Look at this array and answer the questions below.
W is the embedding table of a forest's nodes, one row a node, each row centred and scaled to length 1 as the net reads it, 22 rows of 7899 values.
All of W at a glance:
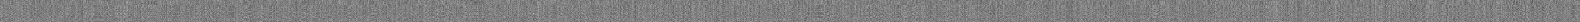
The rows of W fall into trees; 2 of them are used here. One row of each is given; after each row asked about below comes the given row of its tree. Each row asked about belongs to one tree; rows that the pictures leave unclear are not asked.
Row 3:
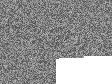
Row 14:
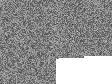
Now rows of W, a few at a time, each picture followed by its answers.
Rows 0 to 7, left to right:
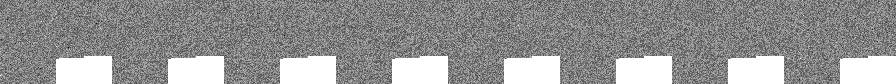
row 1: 3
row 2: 3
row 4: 3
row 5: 14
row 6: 14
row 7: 14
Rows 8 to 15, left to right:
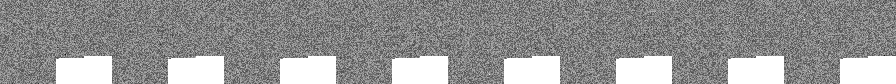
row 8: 14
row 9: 3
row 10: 14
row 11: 3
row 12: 14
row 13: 14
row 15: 3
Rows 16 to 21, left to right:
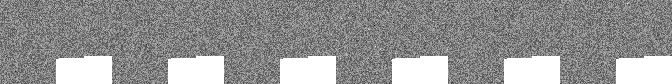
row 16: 14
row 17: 14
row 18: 3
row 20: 3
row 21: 14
